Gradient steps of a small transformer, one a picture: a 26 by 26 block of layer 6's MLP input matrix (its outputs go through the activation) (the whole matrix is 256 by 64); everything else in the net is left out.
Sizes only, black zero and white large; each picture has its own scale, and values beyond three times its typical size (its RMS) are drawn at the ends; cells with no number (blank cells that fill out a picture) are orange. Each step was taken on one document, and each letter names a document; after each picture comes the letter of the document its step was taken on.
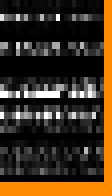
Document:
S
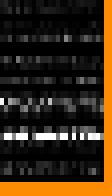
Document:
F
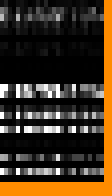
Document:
S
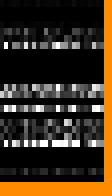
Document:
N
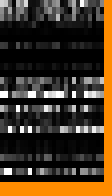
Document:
S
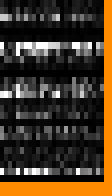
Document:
S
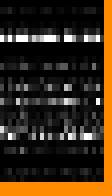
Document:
F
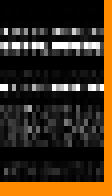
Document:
N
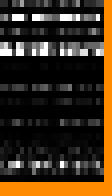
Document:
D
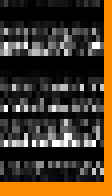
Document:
N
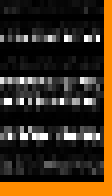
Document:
F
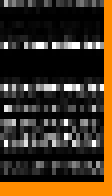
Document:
N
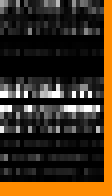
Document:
S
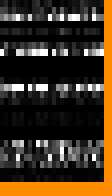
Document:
D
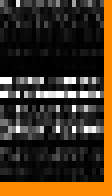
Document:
S
